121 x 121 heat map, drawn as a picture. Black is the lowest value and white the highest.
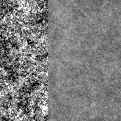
A vertical seam about 40% of the way across splits the table, and the right part is calmer. A few values lie far out on both sides of the bulk. On average the colour sits 50% of the way up the scale. No regular stripes run through it. Neither half mirrors the other.
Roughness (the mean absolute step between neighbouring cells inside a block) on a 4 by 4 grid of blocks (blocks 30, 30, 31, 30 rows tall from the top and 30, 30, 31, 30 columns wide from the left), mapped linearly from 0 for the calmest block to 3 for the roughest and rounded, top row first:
3 2 0 0
3 2 0 0
3 2 0 0
3 2 0 0
